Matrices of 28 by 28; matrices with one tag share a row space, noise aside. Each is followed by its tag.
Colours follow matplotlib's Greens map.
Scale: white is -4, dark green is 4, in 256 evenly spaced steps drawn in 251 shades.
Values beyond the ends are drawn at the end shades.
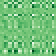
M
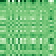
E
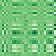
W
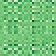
M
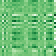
W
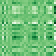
W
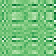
W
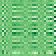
W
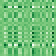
M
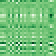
E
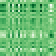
E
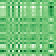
E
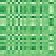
E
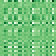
M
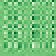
M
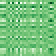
E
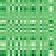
E
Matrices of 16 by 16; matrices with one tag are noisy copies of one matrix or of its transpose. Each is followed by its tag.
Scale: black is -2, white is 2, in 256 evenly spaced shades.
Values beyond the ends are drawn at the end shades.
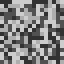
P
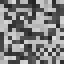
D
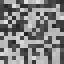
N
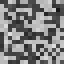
D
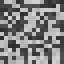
N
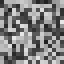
D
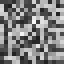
N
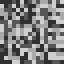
N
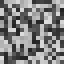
D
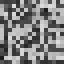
N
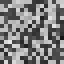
P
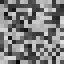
D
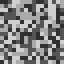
P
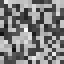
D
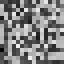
N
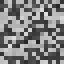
P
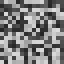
N
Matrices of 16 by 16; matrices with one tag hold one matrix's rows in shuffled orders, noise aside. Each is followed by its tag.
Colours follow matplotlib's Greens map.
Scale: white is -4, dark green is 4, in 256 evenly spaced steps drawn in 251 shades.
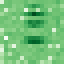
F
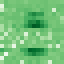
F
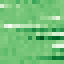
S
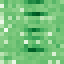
F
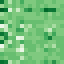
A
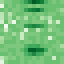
F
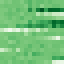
S
